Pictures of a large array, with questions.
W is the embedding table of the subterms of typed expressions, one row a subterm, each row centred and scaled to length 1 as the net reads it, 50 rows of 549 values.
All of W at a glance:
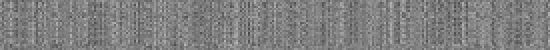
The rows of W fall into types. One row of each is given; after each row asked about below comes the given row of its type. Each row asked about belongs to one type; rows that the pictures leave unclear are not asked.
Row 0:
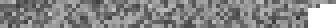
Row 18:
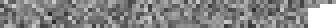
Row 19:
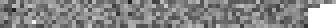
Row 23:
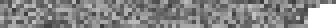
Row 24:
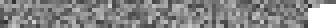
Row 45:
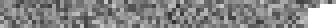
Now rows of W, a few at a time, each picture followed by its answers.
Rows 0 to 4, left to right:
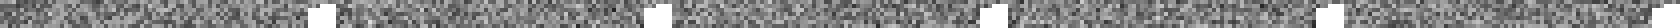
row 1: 18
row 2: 19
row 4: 23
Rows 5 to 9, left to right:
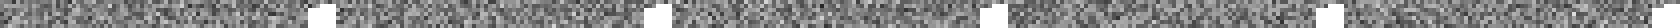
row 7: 19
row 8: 0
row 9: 18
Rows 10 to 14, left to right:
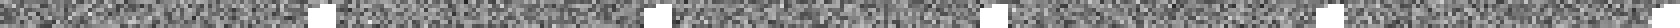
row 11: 19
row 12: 24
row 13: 23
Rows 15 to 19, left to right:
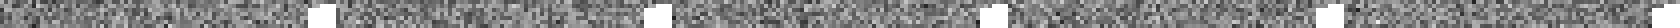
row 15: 24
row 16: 24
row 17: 18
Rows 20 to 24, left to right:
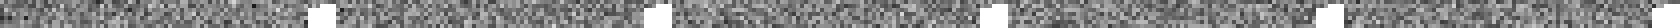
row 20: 0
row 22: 18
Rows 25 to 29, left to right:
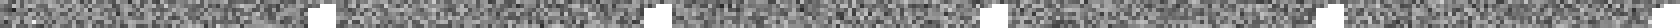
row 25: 19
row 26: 19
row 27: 45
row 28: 23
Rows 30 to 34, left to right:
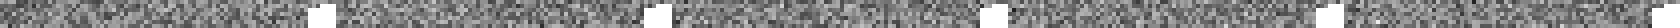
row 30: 0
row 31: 19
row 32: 24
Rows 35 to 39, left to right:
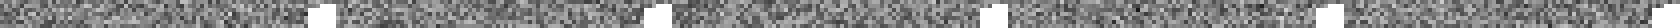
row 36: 23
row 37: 0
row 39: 19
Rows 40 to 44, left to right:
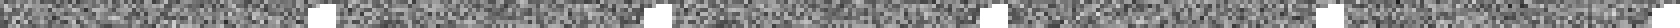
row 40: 24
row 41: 23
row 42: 23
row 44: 23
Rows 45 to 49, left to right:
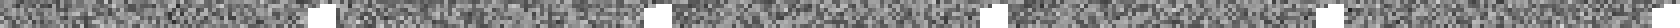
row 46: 24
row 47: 0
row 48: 0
